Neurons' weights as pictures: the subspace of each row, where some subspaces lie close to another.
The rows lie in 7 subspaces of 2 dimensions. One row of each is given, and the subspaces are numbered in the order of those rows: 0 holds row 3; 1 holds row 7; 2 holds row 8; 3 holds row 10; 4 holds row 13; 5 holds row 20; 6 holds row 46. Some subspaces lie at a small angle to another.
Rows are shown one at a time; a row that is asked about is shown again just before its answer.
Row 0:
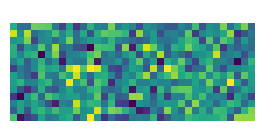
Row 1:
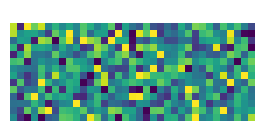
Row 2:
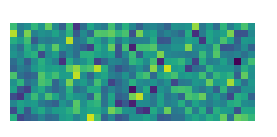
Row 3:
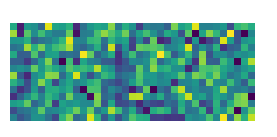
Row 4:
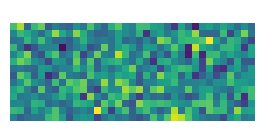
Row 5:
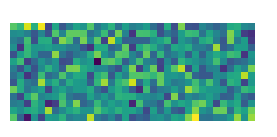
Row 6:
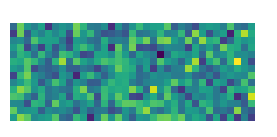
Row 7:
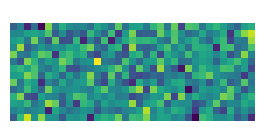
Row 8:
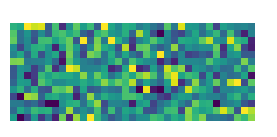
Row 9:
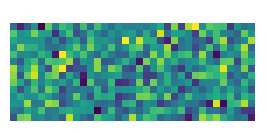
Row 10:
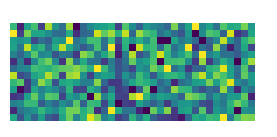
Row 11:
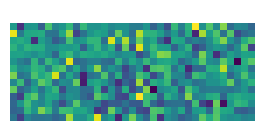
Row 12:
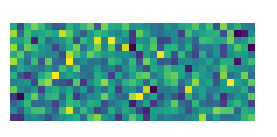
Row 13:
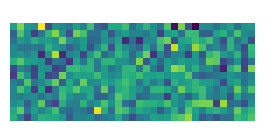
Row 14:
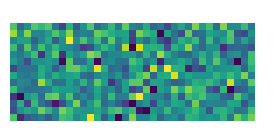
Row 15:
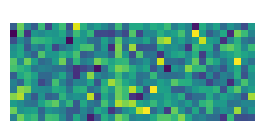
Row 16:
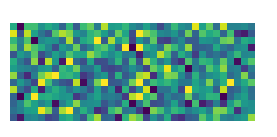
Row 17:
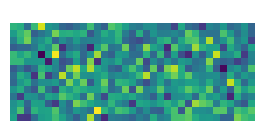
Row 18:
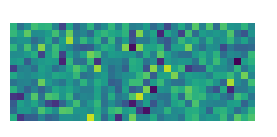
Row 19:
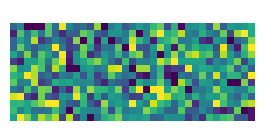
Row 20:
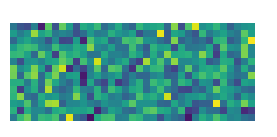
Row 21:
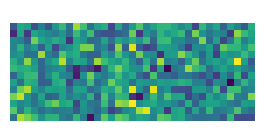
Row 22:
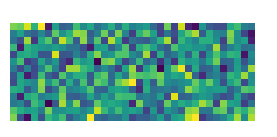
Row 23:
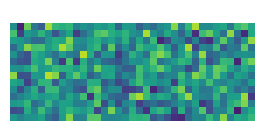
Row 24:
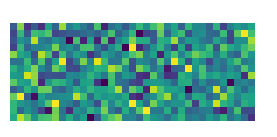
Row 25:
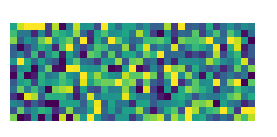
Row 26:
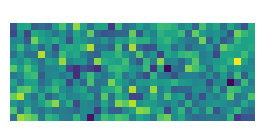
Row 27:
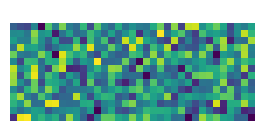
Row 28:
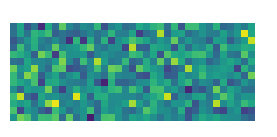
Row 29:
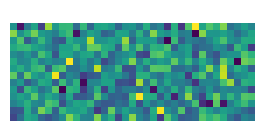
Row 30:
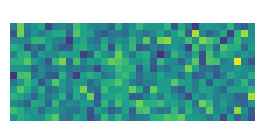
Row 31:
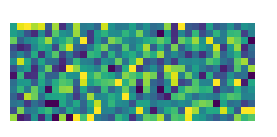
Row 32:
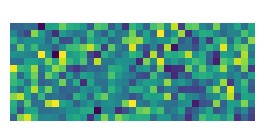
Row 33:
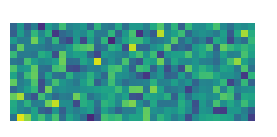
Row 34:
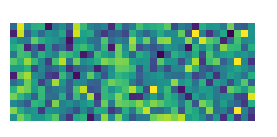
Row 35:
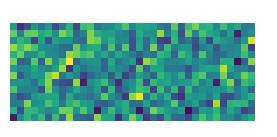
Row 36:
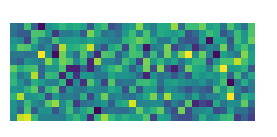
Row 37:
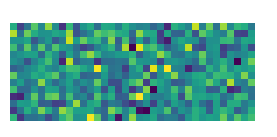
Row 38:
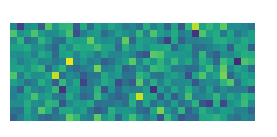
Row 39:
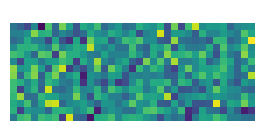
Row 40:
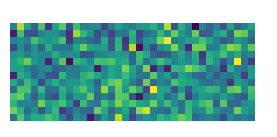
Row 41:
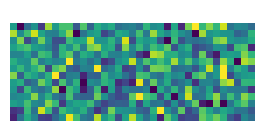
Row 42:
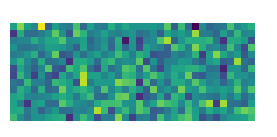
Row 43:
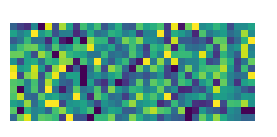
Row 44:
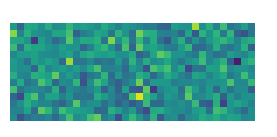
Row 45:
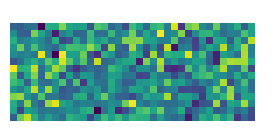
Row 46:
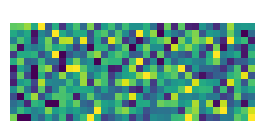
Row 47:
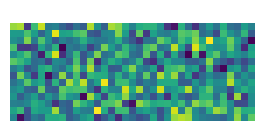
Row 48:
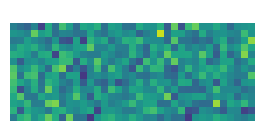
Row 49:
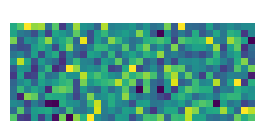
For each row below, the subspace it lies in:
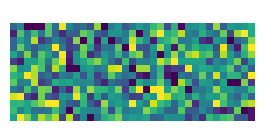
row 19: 2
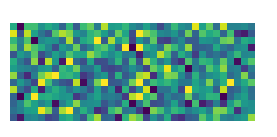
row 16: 5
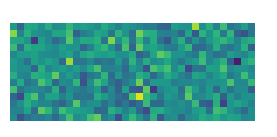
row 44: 6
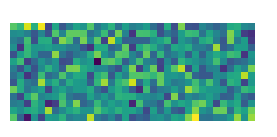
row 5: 1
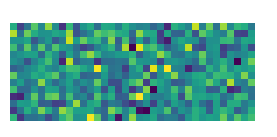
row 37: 4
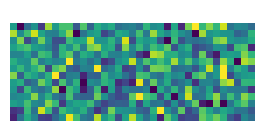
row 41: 1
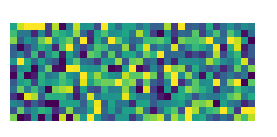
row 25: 2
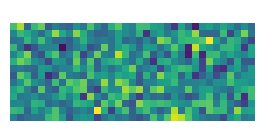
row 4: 0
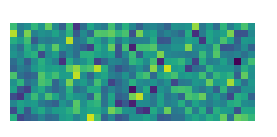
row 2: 3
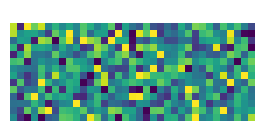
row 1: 1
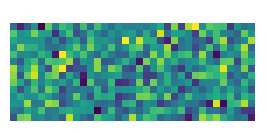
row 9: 6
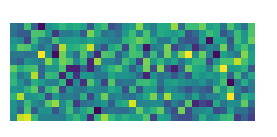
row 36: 3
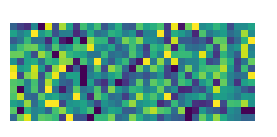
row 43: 5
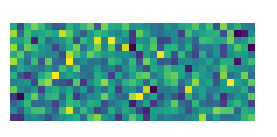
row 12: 2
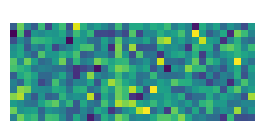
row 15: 3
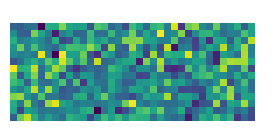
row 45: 4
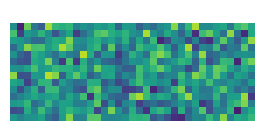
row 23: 0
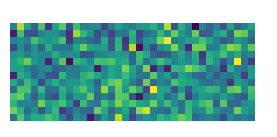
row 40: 4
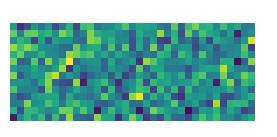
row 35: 2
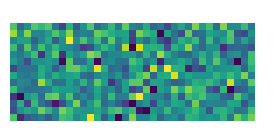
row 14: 4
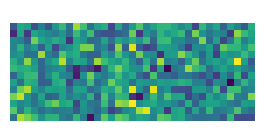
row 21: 3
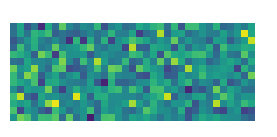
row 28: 5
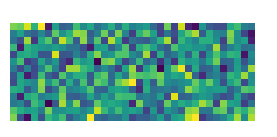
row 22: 1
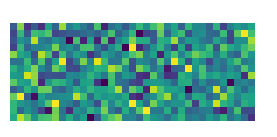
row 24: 5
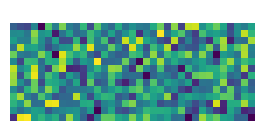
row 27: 6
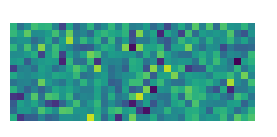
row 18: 4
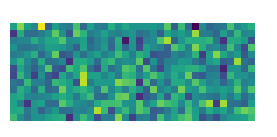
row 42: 6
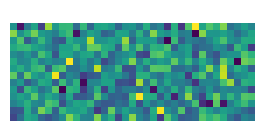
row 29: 1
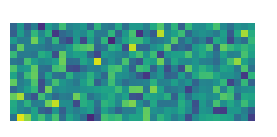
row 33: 6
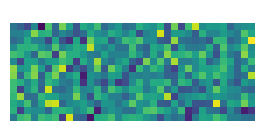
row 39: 5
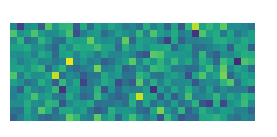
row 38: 1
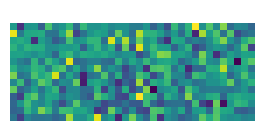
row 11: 6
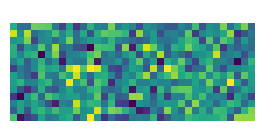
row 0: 3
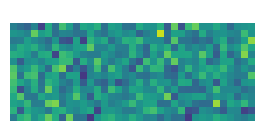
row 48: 5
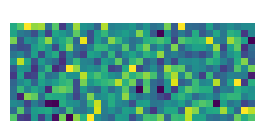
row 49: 2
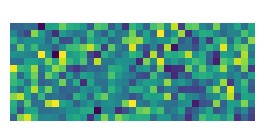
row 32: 4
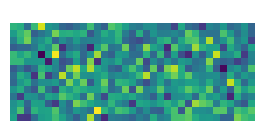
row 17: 3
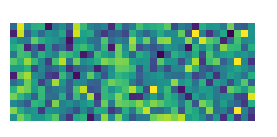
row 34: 0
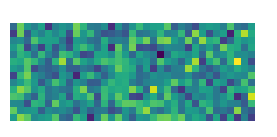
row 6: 0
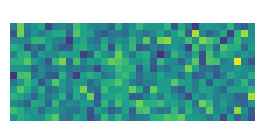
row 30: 0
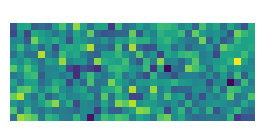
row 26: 3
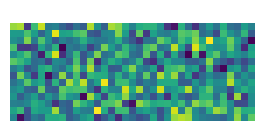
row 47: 0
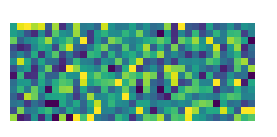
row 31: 2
